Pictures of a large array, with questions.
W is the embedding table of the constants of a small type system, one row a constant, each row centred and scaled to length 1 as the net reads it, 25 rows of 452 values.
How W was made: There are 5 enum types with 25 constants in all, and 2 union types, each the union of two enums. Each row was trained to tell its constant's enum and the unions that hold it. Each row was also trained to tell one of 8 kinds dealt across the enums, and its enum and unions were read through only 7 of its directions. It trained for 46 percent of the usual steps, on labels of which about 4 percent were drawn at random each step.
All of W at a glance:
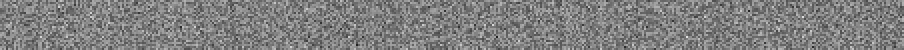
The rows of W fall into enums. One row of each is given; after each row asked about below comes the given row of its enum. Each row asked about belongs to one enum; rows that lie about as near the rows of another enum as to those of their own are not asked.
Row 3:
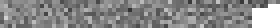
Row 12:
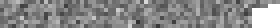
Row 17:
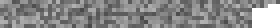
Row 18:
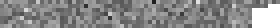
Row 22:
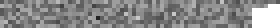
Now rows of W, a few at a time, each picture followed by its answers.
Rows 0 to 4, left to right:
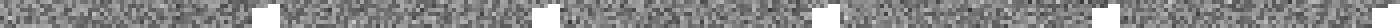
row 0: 3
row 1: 17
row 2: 17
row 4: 18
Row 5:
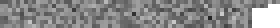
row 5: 18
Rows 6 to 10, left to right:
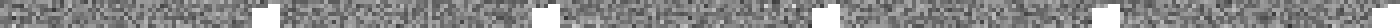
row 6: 3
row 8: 17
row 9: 3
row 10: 22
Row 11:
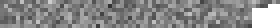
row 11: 18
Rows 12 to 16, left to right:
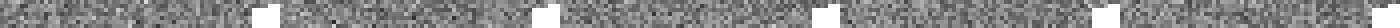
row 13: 12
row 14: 3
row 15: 18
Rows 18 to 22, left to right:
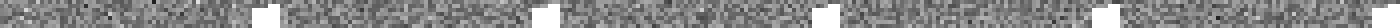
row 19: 3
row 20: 22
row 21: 17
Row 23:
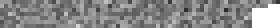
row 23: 17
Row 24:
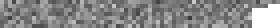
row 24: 12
